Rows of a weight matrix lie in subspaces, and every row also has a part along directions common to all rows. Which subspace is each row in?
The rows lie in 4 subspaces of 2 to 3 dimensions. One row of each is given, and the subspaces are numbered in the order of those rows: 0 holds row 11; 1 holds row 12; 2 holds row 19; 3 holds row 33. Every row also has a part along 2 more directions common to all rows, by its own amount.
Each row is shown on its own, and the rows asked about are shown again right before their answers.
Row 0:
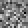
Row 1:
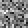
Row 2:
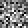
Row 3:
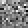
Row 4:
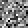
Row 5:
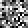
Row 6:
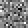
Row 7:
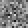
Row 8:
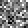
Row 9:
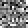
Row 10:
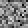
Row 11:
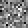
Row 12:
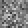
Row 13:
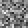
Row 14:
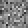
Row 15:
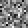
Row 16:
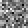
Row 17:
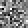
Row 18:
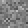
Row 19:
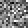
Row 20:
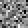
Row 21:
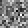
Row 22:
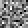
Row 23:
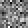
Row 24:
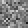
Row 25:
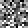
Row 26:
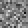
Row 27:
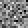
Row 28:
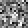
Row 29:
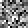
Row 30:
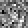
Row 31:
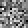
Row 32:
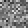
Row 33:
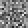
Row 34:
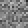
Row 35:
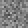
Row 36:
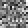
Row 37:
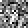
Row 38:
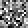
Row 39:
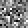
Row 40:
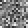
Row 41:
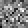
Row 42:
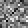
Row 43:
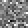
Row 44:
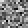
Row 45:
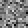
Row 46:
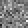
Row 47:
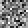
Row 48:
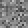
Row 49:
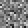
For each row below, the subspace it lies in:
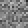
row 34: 2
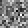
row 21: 3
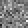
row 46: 3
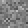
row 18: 1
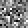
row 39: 3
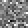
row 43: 1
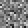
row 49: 0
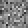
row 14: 0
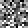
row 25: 1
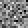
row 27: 2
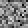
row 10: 3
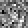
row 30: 0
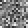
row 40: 2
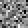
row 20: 2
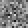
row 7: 1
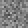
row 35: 1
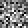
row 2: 3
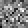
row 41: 3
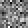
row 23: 0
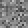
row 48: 3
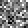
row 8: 3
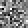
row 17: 3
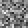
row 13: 0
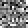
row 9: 2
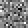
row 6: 0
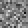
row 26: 2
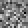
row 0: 2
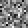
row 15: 0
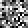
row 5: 3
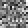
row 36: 2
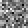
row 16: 0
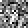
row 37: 0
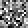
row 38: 1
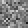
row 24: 1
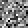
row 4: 1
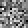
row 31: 3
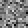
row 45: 1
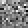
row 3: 1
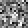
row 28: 0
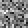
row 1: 0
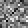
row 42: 3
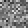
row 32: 2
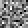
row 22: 2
